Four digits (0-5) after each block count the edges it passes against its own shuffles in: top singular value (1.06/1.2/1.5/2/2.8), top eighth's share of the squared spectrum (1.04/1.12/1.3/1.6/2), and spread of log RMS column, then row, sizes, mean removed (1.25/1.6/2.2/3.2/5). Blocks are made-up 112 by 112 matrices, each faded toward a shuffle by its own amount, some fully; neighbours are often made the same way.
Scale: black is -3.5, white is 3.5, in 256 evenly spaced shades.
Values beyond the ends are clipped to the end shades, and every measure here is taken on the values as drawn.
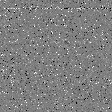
3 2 0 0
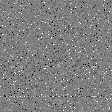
3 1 0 0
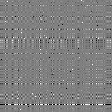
5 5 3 4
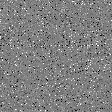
3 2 0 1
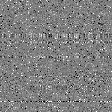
4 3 1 2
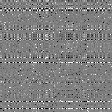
5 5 3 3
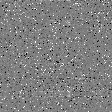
2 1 0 0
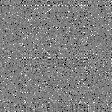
4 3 1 2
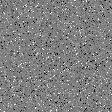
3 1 0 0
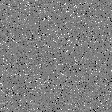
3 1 0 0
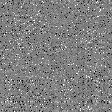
4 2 0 1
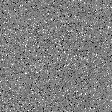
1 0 0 0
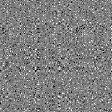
4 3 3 2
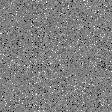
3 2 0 1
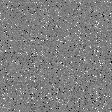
3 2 1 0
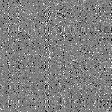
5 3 2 1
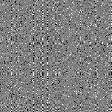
5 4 3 2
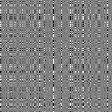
5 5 4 4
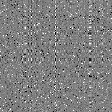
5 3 2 2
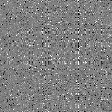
5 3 2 2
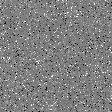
0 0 0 0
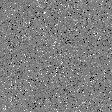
2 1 0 0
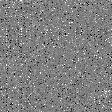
3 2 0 0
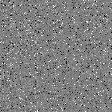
3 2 1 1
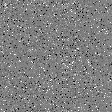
3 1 0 0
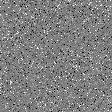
0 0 0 0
